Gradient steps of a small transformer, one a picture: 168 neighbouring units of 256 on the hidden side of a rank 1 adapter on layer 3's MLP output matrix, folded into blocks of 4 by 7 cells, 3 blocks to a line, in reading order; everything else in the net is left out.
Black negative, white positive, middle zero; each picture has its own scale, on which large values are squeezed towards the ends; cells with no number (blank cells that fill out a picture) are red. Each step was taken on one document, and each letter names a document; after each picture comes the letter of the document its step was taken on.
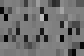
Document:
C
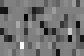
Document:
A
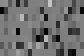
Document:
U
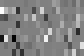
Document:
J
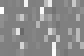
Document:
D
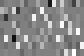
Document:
C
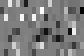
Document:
U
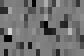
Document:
A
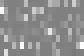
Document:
A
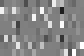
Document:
C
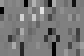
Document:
D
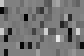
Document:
A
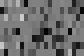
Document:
U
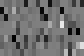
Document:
C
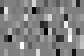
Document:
A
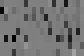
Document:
J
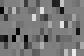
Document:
C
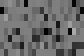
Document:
U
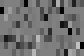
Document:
C
